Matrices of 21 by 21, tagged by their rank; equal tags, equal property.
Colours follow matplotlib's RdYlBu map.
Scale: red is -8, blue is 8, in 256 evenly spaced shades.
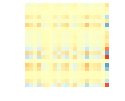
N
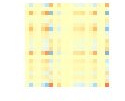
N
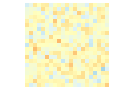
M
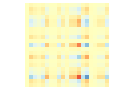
N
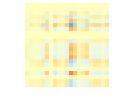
N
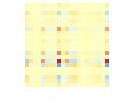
N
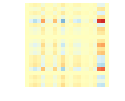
N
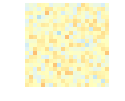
M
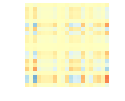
N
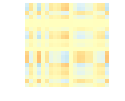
N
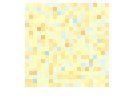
M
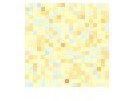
M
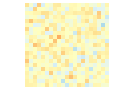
M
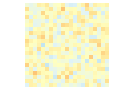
M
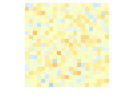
M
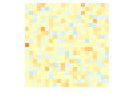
M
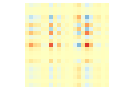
N
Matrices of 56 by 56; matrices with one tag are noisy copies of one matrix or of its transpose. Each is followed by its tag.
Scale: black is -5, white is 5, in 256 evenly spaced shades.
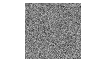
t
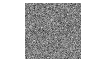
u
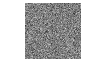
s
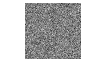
u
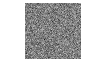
u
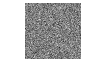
s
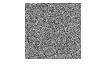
t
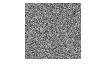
s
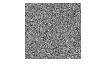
s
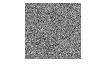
u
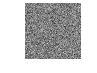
u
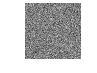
s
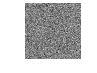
t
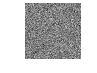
s
